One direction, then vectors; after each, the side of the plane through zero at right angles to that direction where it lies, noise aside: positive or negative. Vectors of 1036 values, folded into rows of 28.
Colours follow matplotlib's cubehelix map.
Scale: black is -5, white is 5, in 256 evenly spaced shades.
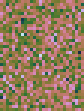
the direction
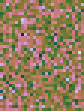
negative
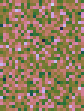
negative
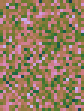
negative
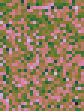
negative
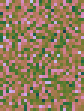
negative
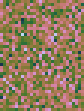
positive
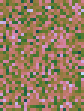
positive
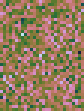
positive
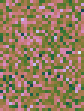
negative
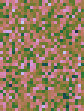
negative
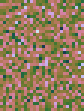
negative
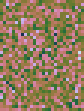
negative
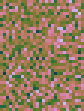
positive
